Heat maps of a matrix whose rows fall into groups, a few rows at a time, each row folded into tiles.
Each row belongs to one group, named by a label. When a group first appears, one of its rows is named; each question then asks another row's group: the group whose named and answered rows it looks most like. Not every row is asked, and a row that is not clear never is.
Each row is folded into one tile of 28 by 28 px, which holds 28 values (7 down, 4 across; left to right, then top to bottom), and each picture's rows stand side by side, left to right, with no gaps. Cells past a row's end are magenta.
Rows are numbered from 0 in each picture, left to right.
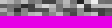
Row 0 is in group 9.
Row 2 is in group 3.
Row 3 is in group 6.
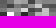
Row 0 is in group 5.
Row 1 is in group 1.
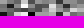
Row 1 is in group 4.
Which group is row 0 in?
4
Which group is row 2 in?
5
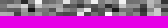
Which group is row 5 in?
1
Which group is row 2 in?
9
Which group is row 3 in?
9
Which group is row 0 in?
3
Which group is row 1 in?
6
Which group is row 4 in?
6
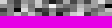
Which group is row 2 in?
4
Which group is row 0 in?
4
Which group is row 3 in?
9
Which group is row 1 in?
3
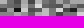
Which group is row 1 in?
1
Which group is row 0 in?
4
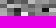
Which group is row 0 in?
3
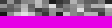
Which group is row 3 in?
3
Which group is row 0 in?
4
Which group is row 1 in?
3
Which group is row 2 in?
5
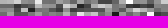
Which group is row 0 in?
9
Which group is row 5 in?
5
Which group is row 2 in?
6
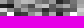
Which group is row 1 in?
6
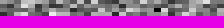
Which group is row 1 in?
9
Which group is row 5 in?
9
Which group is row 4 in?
5
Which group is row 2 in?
6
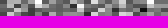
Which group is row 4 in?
1
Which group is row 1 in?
6
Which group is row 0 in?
1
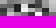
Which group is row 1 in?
5
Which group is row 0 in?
4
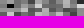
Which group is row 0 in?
5
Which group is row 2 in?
3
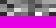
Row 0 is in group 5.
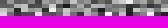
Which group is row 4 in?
9
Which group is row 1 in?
5
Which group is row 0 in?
3
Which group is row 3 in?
3
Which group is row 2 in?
5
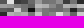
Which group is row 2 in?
3
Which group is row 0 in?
1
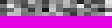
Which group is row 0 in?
1
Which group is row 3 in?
4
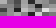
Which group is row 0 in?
4
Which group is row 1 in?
5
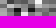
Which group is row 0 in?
3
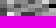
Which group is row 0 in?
1
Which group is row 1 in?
9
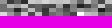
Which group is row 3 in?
6
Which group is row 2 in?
9
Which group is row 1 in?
9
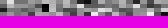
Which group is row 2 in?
3
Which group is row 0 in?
6
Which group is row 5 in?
5
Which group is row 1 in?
4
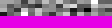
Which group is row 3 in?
6
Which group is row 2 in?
6
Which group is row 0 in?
9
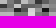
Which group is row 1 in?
3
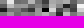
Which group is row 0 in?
6
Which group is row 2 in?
4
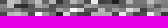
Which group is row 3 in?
1
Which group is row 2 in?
5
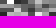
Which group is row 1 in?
1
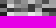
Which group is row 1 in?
6
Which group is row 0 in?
1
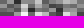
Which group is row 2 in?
1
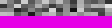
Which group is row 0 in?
6
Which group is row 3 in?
3
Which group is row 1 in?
9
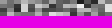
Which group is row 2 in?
3
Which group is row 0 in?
4
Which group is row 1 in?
6
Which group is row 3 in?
5
